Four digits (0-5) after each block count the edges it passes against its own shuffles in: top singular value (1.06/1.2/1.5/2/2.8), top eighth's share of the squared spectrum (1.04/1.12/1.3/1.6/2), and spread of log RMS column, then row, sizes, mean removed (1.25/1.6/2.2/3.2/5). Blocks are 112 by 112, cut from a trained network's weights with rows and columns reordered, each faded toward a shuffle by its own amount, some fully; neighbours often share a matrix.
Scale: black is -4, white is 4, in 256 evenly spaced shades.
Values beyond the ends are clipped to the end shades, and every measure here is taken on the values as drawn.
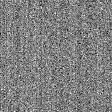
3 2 0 1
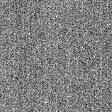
2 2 0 1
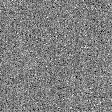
1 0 0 0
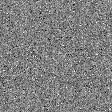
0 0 0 0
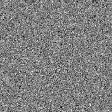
2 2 1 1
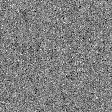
1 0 0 0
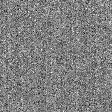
2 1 0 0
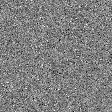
0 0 0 0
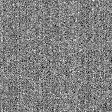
3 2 0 1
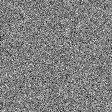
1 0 0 0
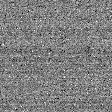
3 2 1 0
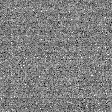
2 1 1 0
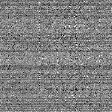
4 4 3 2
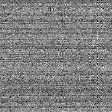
4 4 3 2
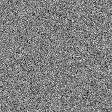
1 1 0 0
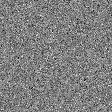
0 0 0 0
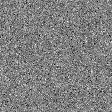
1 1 0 0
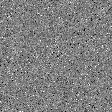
0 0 0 0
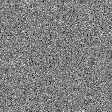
1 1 0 0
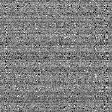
4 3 3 1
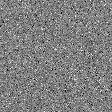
0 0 0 0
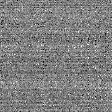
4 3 3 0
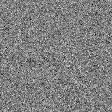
2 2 1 0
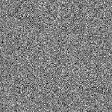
3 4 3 2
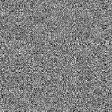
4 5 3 2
